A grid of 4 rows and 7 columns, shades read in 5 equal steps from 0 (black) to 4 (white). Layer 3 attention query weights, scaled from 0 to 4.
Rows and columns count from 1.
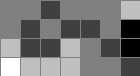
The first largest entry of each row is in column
7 1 1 1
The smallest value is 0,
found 2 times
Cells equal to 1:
8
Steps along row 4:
down same same down same down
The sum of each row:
14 9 11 18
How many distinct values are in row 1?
3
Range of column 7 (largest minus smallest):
3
